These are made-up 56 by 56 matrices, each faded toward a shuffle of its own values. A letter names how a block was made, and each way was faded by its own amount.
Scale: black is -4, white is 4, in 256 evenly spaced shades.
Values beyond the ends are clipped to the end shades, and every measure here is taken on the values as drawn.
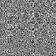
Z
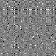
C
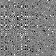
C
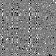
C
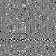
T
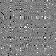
C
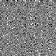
Z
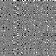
C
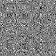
Z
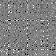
C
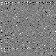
T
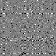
T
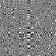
C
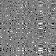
C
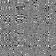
C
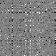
C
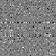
C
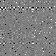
T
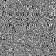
Z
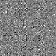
Z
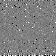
T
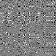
T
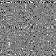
T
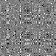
C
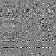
T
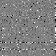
C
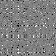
T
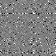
T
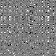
C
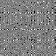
C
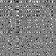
C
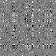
C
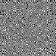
T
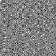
Z
